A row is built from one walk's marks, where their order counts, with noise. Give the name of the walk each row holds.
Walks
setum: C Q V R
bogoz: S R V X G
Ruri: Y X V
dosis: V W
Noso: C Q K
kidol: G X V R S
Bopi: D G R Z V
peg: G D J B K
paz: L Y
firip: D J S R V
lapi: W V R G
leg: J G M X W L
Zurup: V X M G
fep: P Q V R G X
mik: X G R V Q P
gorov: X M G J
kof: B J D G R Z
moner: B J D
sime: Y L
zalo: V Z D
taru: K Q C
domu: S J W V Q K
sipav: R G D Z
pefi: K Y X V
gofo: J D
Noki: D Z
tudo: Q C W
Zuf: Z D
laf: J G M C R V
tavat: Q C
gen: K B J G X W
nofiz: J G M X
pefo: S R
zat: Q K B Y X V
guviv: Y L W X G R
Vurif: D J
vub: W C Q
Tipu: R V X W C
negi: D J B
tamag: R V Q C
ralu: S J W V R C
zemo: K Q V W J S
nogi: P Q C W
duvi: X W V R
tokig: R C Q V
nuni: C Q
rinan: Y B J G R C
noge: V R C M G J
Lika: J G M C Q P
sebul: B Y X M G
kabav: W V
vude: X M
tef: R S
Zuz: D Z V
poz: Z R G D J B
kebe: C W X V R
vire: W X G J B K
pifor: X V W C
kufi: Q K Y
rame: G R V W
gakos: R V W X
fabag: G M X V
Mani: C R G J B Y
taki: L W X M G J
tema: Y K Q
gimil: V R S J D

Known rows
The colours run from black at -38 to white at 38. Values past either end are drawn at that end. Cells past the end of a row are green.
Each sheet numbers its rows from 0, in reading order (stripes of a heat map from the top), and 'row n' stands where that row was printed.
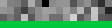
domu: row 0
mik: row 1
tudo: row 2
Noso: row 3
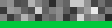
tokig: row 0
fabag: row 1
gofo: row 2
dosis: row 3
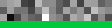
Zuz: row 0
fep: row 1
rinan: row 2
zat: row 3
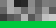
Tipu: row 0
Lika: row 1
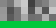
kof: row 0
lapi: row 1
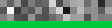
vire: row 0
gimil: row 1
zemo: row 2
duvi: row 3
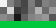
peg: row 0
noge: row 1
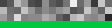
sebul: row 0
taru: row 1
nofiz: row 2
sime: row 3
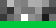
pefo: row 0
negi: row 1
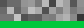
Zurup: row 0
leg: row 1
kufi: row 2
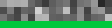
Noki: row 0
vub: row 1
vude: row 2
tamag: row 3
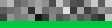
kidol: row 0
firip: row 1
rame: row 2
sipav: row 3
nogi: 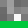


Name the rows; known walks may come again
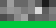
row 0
gakos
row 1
pifor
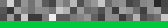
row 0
tef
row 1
ralu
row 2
leg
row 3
Vurif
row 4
tokig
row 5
tamag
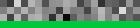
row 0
Ruri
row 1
kufi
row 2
Bopi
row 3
tavat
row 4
kabav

